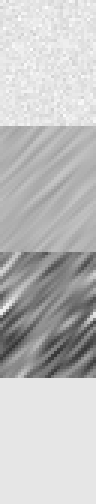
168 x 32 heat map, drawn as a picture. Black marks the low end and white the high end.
The table splits into 4 rows of 1 panel. Panel 1,1: very high, fine-grained, faint in contrast. Panel 2,1: high, slanting up to the right, faint in contrast. Panel 3,1: middling, slanting up to the right, strong in contrast. Panel 4,1: very high, flat.
